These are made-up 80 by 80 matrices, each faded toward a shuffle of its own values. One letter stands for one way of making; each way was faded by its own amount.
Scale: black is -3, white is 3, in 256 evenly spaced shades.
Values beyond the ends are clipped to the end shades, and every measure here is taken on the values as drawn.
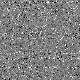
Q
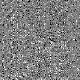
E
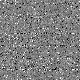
Q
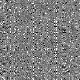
E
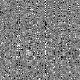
E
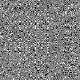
E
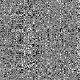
E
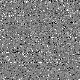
Q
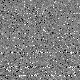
Q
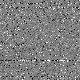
Q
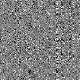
E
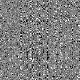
E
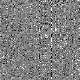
E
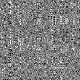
E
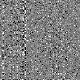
E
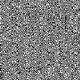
E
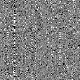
E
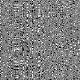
E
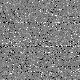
Q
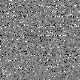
Q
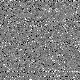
Q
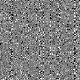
E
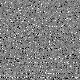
Q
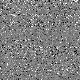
Q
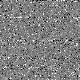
Q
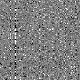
E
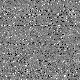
Q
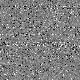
Q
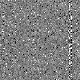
E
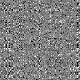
E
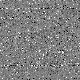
Q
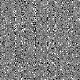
E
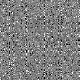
E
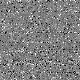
Q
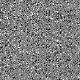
E
